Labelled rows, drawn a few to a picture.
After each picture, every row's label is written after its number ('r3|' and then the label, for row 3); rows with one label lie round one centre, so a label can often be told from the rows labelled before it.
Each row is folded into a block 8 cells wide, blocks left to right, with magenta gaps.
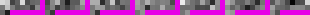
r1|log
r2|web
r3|log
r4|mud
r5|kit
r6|kit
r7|web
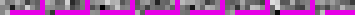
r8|mud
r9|log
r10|mud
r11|web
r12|mud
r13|mud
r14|log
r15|mud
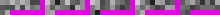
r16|mud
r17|kit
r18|log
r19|kit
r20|web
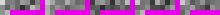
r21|kit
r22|kit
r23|web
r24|kit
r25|kit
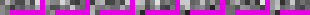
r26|web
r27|mud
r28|web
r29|log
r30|log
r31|web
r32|log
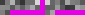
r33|web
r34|kit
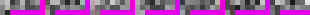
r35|log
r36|web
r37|kit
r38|kit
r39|web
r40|web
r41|web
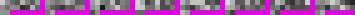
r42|kit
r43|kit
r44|mud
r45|log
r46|mud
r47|log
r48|web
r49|mud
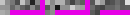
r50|kit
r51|mud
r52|web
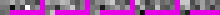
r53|mud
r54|mud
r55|mud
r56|log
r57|log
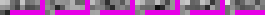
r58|log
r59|mud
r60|kit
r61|kit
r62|kit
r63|kit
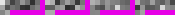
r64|kit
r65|kit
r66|mud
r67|mud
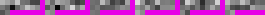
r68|mud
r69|mud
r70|web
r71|kit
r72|web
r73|mud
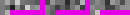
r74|mud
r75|web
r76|kit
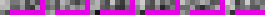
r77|log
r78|mud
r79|log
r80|log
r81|kit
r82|log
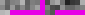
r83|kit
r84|web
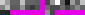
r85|log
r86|web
